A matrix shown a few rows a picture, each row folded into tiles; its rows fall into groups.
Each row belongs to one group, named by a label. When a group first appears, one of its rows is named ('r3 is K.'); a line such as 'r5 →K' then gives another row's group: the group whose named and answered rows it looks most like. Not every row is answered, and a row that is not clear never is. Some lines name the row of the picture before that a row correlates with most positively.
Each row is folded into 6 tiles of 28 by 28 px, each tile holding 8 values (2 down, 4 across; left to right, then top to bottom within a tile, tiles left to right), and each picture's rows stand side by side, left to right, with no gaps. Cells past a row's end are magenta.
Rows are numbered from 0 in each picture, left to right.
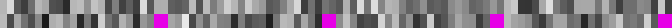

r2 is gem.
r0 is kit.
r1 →gem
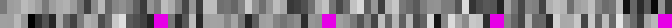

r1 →kit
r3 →kit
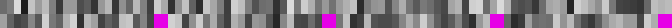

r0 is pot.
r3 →kit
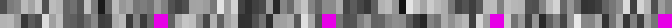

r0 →gem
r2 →kit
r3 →pot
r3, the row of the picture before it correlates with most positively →2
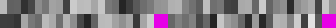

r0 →kit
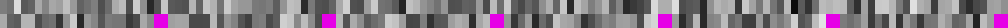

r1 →gem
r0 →pot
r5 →kit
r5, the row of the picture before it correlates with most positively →0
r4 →kit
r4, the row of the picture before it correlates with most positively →0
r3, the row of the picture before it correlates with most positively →0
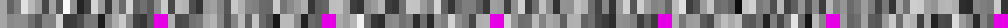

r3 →pot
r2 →kit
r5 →kit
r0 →gem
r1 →pot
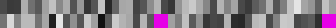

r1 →gem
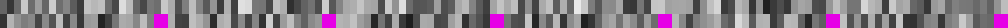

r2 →gem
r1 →kit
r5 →gem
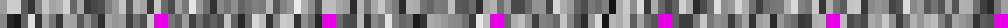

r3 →gem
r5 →pot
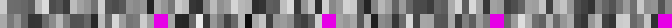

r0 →kit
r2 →pot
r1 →pot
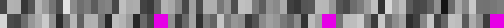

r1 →kit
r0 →pot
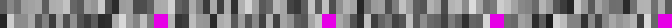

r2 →pot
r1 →kit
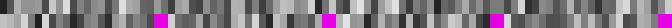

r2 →gem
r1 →pot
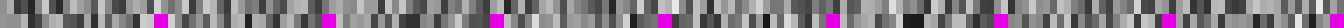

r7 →kit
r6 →gem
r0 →kit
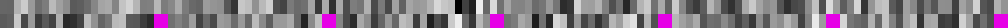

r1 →kit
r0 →gem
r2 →kit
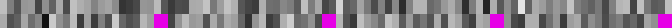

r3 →pot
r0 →kit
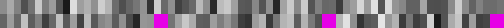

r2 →gem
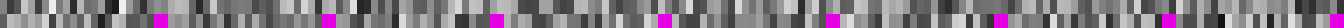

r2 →pot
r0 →gem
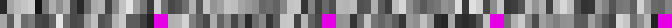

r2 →pot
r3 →gem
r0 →gem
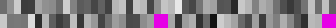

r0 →pot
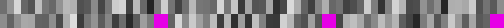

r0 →pot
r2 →gem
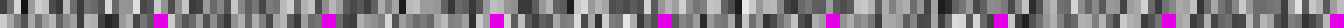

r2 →kit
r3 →kit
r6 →pot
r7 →pot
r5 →gem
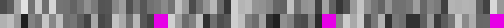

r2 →gem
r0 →gem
